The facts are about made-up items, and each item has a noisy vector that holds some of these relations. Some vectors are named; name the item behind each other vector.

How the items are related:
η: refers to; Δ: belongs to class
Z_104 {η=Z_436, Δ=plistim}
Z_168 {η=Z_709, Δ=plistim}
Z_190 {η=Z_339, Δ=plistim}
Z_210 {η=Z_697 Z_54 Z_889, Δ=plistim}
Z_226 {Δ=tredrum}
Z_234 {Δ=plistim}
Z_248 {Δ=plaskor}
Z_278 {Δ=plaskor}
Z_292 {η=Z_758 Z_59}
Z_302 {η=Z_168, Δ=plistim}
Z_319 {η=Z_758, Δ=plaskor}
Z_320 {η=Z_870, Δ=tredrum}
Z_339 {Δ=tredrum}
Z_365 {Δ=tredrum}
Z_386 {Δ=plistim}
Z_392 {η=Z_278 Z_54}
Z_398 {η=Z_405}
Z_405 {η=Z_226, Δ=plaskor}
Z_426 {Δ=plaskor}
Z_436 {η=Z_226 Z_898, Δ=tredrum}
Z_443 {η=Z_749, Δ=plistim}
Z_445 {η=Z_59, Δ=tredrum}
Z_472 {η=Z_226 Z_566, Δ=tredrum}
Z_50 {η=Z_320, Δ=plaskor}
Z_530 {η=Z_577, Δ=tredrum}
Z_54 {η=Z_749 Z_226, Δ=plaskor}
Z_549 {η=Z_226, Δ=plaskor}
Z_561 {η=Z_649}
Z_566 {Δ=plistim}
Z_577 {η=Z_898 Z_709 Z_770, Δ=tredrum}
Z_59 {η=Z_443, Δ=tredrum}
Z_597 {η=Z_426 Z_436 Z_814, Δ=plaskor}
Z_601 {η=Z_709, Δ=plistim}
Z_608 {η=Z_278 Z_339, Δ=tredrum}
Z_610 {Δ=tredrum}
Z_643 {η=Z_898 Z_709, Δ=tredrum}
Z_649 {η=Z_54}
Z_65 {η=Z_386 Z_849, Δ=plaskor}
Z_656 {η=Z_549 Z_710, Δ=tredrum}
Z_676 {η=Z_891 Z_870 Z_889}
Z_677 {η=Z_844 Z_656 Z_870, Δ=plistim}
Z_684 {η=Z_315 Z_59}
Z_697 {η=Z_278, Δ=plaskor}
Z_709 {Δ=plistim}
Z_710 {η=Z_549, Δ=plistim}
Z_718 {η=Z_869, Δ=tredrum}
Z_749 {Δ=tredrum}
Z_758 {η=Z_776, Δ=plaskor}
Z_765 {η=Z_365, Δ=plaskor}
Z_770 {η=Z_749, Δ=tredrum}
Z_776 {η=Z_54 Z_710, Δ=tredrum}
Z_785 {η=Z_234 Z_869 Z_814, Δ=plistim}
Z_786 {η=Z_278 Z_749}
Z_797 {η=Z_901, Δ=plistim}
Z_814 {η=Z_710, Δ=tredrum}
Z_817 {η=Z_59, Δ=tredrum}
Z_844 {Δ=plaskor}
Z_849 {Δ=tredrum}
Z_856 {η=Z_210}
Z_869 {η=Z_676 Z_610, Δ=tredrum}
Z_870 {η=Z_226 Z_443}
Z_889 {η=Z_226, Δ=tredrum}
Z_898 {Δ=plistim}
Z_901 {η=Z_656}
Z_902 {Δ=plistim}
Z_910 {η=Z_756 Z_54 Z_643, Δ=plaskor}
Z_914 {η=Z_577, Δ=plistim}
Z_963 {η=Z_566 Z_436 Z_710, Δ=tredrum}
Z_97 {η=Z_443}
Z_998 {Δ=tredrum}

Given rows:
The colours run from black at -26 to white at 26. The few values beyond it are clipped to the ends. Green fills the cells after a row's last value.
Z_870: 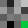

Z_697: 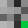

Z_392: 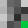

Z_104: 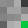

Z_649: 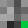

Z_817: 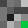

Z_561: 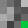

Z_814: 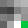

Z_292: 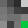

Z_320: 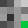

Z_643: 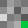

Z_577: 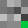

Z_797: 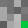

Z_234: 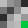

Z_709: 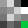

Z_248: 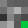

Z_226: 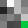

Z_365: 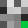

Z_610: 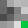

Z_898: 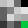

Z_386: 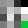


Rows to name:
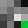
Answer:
Z_443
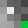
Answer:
Z_910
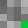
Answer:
Z_998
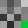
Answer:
Z_891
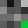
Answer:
Z_97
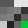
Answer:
Z_398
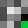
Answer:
Z_765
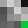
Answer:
Z_566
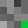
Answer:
Z_319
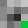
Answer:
Z_889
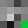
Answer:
Z_756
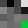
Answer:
Z_684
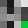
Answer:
Z_901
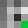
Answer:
Z_849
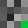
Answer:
Z_59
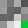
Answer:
Z_785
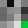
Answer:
Z_597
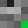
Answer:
Z_50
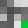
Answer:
Z_656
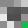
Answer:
Z_608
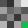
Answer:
Z_676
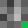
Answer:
Z_844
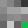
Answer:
Z_902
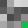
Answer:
Z_472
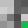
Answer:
Z_210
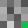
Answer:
Z_190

